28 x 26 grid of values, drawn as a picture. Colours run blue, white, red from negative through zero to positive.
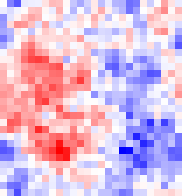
Stripes: none. Grain: blotchy. Ninth with the lowest average: bottom right. Histogram: bell-shaped.
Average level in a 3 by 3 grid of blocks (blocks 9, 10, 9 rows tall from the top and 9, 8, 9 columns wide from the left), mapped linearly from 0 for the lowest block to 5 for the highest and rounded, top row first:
3 2 2 | 5 3 1 | 2 3 0
